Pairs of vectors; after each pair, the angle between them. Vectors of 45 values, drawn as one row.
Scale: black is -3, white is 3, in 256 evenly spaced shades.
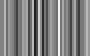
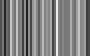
partly opposed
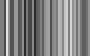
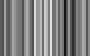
partly opposed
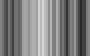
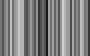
partly opposed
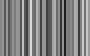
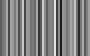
partly aligned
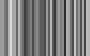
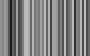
nearly opposite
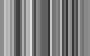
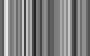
partly aligned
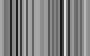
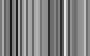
nearly parallel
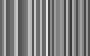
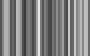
orthogonal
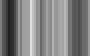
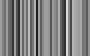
orthogonal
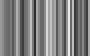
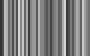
partly opposed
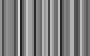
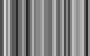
orthogonal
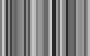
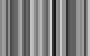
nearly parallel
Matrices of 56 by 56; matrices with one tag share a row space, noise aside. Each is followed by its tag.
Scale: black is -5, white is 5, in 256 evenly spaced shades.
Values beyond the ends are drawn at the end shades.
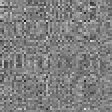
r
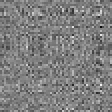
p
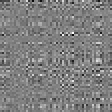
p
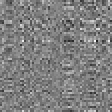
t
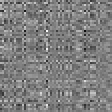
r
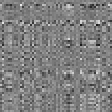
t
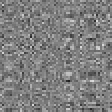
t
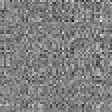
p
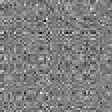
r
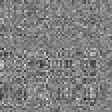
r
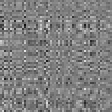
r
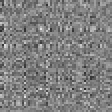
r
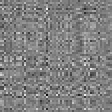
r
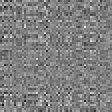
r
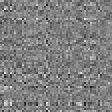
r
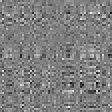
t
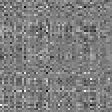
r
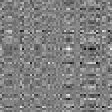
t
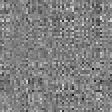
p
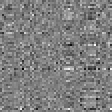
t
